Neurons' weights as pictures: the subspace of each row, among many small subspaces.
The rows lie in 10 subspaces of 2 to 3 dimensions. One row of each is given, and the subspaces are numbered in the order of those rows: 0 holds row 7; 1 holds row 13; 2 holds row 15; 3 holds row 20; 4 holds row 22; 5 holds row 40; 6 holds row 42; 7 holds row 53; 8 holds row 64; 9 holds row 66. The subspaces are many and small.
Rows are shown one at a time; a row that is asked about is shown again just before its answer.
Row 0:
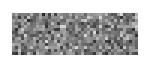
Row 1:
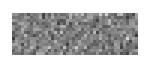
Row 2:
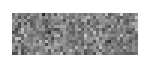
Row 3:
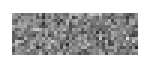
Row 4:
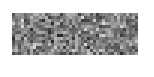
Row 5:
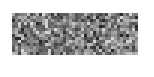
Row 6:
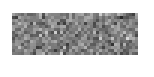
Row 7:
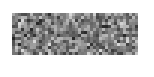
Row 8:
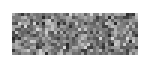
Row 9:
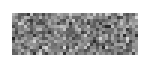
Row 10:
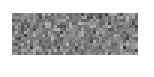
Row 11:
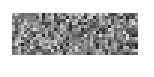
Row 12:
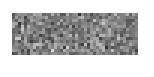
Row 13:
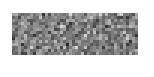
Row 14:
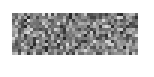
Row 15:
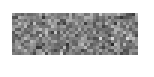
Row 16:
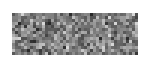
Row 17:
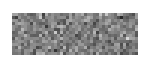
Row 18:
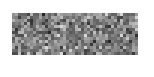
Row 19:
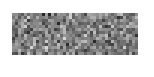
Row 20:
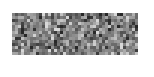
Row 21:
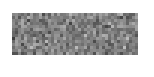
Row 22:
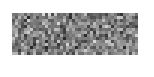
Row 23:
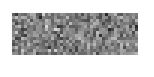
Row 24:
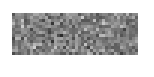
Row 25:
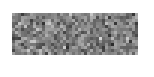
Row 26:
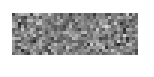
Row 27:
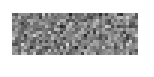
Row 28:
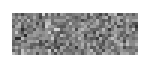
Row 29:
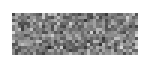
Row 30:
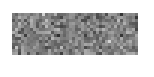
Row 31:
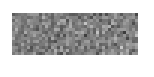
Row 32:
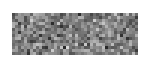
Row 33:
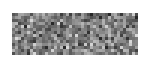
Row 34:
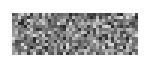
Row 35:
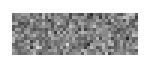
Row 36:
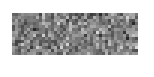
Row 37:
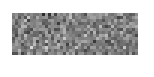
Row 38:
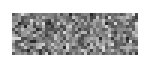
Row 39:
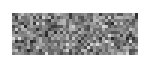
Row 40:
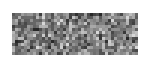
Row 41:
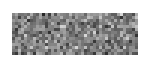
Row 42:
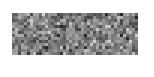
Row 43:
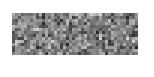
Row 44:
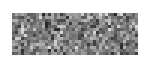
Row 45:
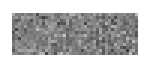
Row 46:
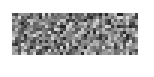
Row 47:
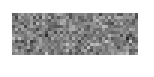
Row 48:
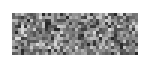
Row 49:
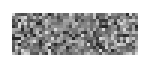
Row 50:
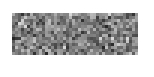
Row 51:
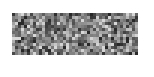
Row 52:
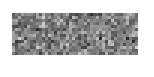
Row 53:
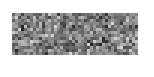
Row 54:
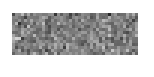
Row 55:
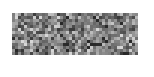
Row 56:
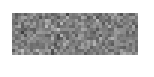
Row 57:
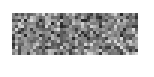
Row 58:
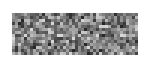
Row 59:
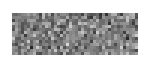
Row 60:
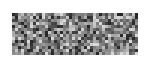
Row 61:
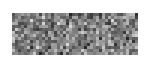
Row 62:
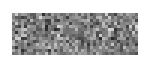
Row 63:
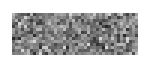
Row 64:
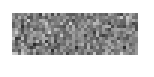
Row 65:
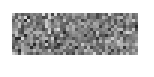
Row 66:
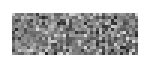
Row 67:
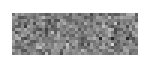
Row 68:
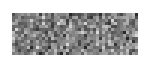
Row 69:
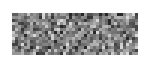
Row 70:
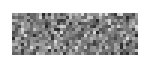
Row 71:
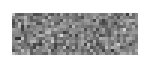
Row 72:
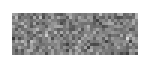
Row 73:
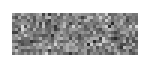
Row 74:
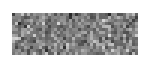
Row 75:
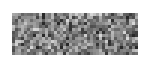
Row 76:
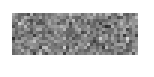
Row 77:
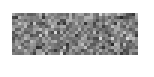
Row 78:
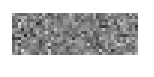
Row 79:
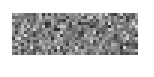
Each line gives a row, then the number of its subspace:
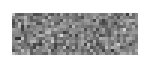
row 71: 0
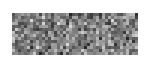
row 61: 9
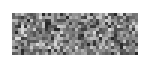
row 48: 3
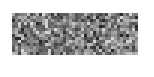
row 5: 0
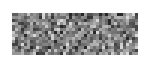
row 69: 3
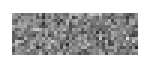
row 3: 5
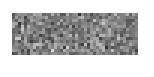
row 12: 6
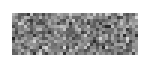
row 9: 6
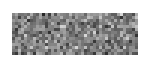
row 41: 8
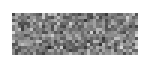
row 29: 7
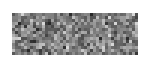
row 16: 1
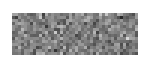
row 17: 2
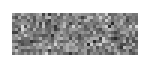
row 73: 7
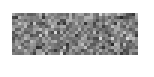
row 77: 2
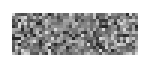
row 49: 0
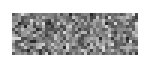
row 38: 1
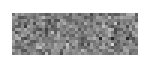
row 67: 2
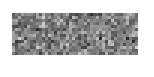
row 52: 5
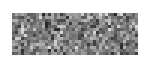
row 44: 3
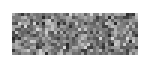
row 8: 3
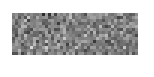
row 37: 4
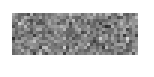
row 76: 6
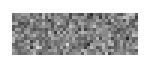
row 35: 9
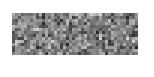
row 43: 5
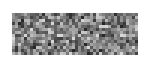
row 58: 0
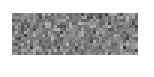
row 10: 9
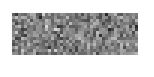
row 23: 2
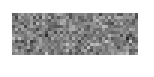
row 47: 7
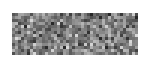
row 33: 8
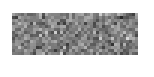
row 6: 2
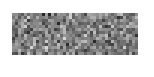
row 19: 4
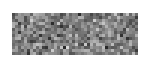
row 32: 6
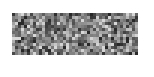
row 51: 8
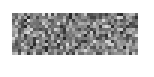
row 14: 4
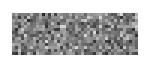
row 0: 8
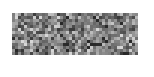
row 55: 7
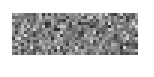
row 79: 9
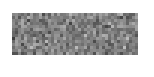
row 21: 8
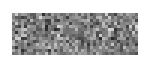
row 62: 2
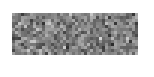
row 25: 1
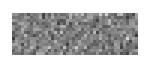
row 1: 3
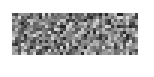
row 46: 1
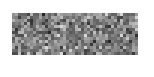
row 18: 6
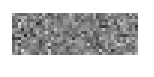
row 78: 0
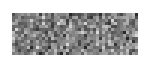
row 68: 9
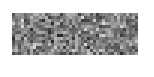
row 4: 0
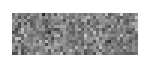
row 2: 6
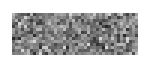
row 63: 6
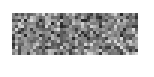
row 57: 8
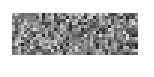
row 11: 5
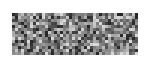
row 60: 7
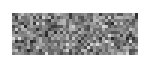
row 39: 7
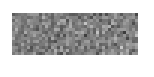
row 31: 9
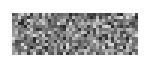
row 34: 8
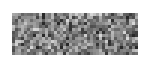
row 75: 5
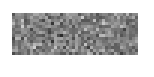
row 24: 0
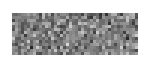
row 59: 9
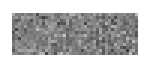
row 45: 9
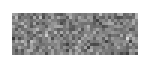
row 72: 7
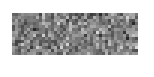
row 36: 5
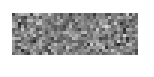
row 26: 0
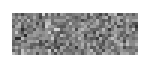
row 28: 1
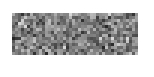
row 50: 8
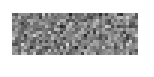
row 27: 1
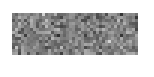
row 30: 6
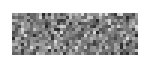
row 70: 3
